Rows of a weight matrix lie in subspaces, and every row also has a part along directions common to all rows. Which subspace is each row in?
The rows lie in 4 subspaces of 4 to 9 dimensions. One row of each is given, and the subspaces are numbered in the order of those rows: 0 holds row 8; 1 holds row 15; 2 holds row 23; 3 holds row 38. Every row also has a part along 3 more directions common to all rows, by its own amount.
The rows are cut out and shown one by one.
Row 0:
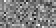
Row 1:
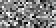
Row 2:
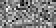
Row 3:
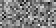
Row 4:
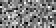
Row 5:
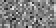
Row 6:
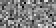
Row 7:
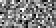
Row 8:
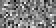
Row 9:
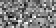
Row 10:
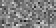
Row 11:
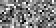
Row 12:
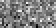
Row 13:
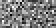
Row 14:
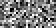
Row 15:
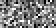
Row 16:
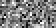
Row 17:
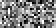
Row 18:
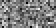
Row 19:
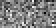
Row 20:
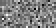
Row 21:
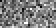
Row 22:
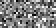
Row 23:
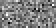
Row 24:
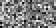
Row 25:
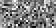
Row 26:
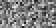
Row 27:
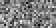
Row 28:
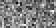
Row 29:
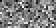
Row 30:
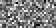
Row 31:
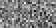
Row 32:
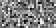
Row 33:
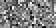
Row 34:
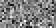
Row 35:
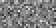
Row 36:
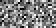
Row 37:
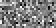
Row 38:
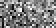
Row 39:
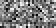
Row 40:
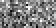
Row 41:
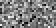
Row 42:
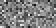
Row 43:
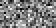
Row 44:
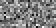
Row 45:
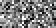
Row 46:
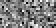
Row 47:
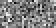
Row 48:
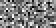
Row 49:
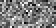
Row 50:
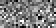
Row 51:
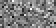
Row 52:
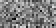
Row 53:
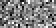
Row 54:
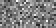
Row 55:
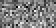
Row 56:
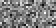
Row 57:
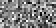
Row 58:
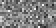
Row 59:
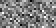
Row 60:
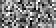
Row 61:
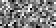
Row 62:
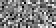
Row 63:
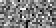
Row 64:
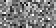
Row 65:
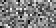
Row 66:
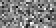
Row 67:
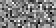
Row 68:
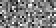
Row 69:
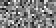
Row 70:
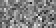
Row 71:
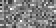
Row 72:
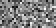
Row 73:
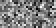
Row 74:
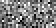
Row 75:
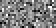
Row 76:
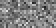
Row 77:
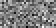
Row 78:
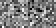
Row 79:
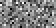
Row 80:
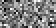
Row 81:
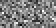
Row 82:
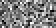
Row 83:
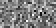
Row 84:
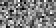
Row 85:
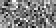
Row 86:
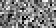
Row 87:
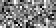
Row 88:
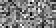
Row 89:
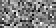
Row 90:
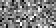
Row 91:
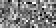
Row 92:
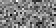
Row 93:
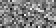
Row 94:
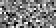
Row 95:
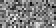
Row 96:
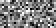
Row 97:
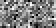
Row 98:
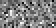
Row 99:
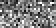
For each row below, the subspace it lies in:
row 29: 2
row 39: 1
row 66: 3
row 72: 3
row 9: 2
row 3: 1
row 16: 2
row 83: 0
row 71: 1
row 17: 2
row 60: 2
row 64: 1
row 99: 2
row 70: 1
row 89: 2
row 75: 2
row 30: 1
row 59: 2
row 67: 2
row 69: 0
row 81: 2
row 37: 2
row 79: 1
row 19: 3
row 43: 1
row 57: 0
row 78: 3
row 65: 1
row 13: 3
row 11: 0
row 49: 1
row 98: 0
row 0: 1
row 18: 3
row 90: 0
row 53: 0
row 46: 3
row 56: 3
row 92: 1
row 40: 3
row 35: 3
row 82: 3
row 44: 1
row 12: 3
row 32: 2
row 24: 2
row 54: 1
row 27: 1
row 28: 3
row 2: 1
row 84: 0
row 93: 3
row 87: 0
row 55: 0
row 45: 2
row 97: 1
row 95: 1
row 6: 0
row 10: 2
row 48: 3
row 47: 2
